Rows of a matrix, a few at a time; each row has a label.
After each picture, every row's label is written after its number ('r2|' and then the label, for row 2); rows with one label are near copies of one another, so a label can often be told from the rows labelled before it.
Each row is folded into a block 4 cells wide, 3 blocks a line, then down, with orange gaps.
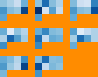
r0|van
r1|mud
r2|van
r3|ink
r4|mud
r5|ink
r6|van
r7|mud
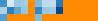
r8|ink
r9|van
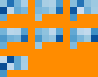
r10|mud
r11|van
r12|mud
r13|van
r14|van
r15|van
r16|mud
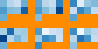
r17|van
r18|van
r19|ink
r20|mud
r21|ink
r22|ink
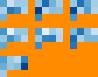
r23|ink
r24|mud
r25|mud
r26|ink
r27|ink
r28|mud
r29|van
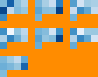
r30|mud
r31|van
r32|ink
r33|ink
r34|van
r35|ink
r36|van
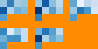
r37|mud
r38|mud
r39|ink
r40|ink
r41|mud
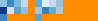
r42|mud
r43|ink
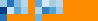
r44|mud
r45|ink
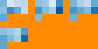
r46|ink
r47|van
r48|van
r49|van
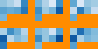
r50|van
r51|van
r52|ink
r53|mud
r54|van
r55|mud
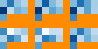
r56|mud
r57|mud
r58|mud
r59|ink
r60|ink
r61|mud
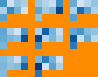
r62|ink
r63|van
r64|ink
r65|van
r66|mud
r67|mud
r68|van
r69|mud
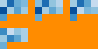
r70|mud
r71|mud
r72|mud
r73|ink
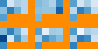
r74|ink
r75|van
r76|ink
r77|mud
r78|ink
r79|ink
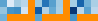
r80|ink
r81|mud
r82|mud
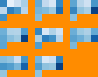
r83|ink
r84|van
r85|van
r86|van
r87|ink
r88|van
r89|van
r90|van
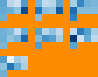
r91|van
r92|van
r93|mud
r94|van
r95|ink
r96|mud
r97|ink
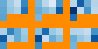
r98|van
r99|van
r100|mud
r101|mud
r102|mud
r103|van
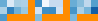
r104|ink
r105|ink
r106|van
